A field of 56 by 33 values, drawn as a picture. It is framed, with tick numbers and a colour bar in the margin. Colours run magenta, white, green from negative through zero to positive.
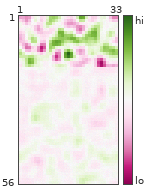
No overall slope runs across the table. The distribution is heavy-tailed on both sides. The bottom part is calmer, past a seam about 30% of the way down. No lone cell stands out from its neighbours. The texture is blotchy.
